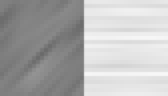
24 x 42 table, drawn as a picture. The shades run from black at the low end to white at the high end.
It is made of 1 by 2 panels. Panel 1,1: middling, slanting up to the right, faint in contrast. Panel 1,2: very high, streaked across, faint in contrast.
